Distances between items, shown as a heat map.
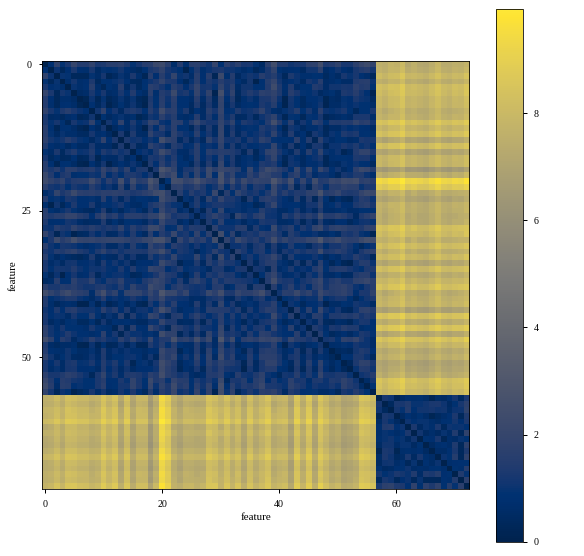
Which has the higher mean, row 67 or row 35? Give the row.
67
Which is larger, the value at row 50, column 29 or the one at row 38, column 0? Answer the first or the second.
the second
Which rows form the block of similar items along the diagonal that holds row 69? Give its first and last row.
57 to 72
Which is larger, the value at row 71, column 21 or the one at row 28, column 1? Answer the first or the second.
the first
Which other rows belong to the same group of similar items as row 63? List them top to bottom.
57, 58, 59, 60, 61, 62, 64, 65, 66, 67, 68, 69, 70, 71, 72
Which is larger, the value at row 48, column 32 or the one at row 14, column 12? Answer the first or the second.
the first
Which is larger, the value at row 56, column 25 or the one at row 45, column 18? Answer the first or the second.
the second
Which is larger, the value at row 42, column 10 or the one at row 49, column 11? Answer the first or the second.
the first
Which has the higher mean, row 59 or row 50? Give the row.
59
